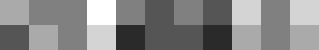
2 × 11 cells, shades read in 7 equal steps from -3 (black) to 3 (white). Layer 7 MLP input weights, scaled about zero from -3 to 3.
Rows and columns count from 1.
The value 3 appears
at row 1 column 4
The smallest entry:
-2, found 2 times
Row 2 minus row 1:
-2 1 0 -1 -2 0 -1 -1 -1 0 -1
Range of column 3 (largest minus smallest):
0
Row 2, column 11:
1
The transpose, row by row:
1 -1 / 0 1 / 0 0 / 3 2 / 0 -2 / -1 -1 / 0 -1 / -1 -2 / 2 1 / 0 0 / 2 1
